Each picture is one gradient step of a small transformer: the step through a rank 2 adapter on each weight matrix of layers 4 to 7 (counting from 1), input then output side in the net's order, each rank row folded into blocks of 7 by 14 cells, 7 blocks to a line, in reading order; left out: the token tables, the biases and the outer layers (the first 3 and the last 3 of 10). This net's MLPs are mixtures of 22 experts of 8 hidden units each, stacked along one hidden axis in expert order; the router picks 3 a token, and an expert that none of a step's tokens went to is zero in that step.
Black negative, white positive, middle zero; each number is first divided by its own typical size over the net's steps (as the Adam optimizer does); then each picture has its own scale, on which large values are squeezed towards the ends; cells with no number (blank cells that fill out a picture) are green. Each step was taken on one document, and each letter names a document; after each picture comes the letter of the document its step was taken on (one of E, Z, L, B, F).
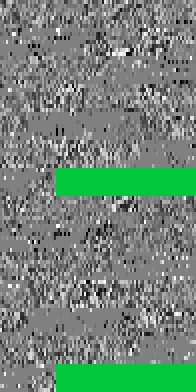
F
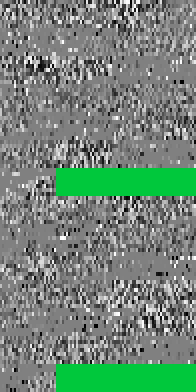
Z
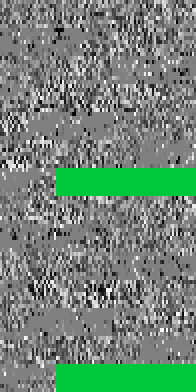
F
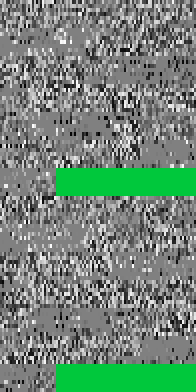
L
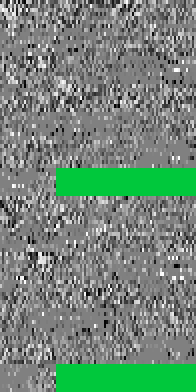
F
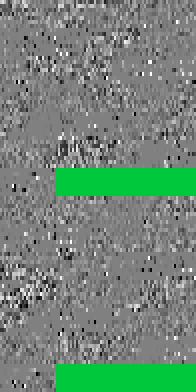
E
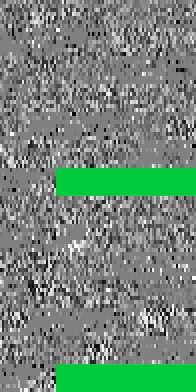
F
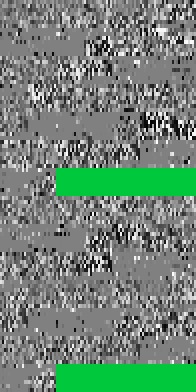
L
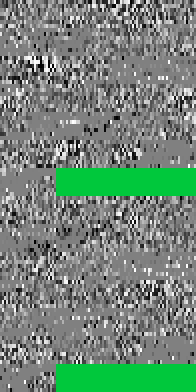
Z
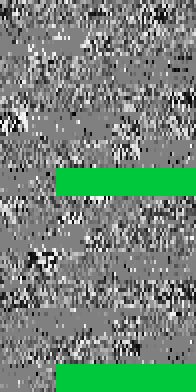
L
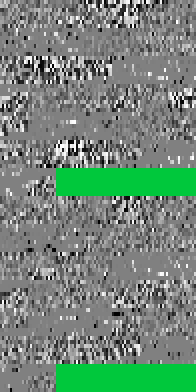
Z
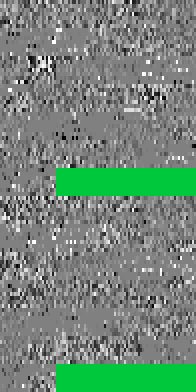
F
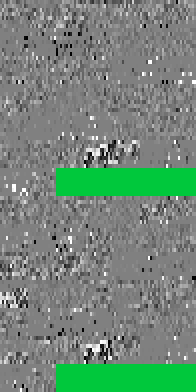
E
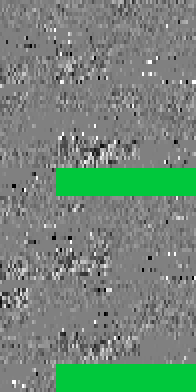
E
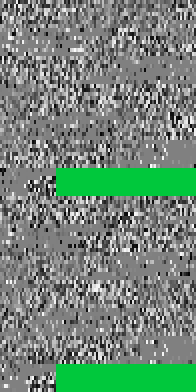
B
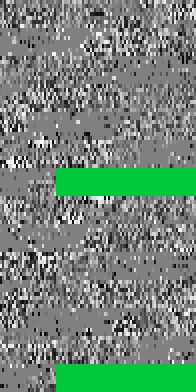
L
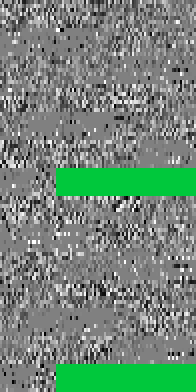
F
